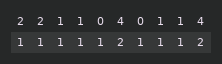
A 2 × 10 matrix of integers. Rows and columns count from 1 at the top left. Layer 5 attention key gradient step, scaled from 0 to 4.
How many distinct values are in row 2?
2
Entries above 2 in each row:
2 0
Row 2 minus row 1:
-1 -1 0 0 1 -2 1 0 0 -2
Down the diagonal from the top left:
2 1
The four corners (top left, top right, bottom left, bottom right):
2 4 1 2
